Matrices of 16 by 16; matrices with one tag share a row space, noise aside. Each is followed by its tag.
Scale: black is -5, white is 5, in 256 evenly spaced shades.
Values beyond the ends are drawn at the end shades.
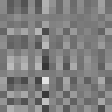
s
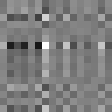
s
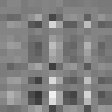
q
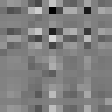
q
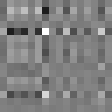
s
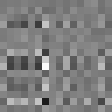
s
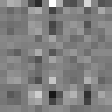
q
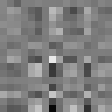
q
